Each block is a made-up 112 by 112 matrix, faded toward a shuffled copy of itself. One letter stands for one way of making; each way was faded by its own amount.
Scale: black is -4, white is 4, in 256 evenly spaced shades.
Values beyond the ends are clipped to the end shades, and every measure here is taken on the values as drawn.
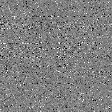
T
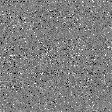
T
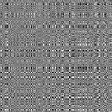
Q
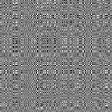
Q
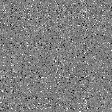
T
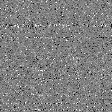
T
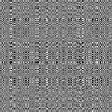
Q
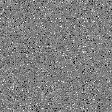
T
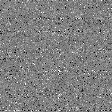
T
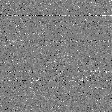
T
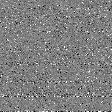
T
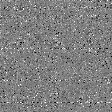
T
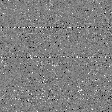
T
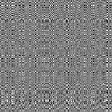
Q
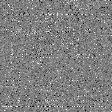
T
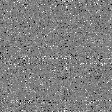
T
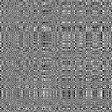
Q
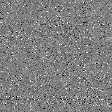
T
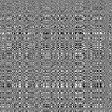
Q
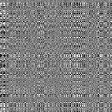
Q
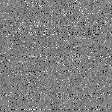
T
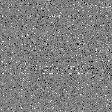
T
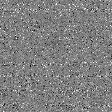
T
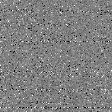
T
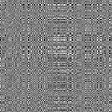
Q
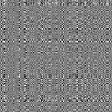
Q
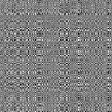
Q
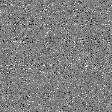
T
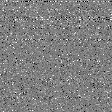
T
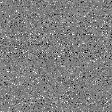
T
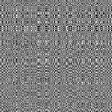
Q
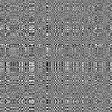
Q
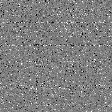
T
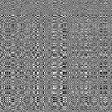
Q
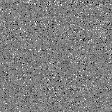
T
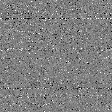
T
